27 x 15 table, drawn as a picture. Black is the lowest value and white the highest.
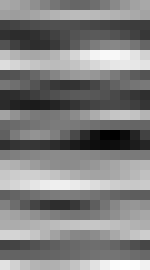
The ninth with the highest average is the bottom right. Streaks run across, left to right. On average the colour sits 50% of the way up the scale.
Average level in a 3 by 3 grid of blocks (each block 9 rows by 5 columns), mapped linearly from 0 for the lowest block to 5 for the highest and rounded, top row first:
1 2 3 | 1 0 0 | 4 4 5
